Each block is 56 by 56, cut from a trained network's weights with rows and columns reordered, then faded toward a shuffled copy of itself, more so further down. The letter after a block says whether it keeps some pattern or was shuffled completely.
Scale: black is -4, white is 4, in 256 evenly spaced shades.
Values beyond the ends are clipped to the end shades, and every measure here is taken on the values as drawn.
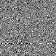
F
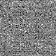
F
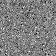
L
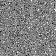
L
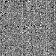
F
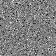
L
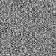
F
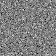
L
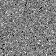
L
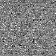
F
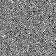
L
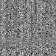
F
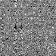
F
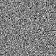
F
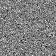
L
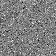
L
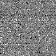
F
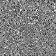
F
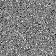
L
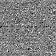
F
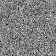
L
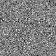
F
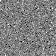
L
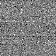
F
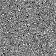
L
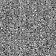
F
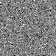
L
